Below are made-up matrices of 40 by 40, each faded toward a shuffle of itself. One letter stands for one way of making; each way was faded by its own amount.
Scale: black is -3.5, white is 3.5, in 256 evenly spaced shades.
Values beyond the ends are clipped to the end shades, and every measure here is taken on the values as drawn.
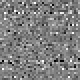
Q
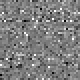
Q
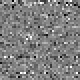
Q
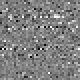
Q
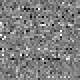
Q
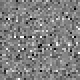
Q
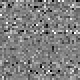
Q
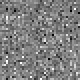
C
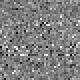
Q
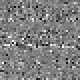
Q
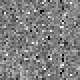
C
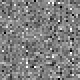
C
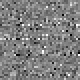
Q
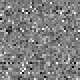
Q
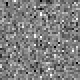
C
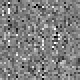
C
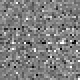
Q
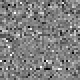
Q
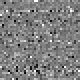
Q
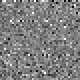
Q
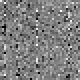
C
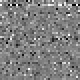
Q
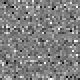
Q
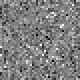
C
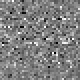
Q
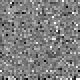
Q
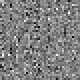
C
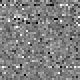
Q
